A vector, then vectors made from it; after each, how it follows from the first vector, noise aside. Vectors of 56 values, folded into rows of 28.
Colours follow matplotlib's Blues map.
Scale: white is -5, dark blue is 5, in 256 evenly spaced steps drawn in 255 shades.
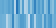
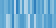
copied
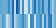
scaled up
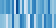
scaled up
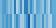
negated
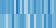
copied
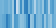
negated
